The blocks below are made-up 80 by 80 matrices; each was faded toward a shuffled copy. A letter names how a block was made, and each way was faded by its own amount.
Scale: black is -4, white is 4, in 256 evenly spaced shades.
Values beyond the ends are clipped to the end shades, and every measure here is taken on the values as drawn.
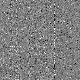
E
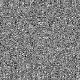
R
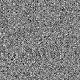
R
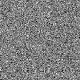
R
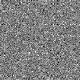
R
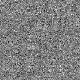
R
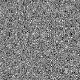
R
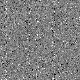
E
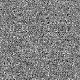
R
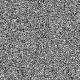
R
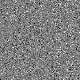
E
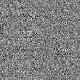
R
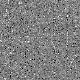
E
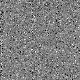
E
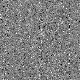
E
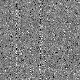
E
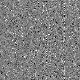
E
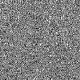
R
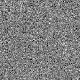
R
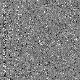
E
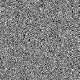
R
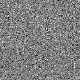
R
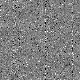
E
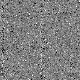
E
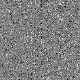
E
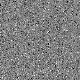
E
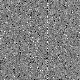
E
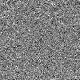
R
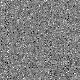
E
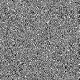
R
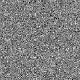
R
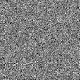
R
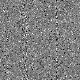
E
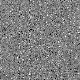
E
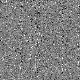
E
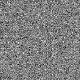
R
